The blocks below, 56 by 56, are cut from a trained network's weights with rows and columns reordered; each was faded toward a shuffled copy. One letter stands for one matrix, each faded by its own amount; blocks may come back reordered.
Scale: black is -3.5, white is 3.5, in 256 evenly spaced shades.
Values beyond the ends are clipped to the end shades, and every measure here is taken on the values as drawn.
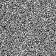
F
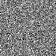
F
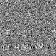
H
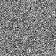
H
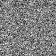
F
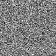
F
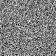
F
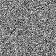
F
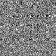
H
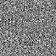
H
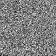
F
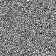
F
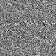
H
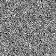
F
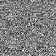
H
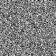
F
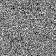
F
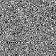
H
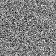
F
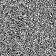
F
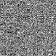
H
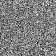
F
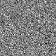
H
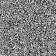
F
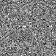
H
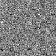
H
